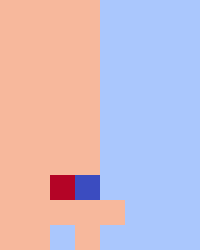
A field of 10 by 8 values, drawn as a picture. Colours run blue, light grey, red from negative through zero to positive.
Odd patch: rougher, in the bottom middle. Seam: vertical, 50% of the way across, the left part higher. Roughest part: bottom middle.
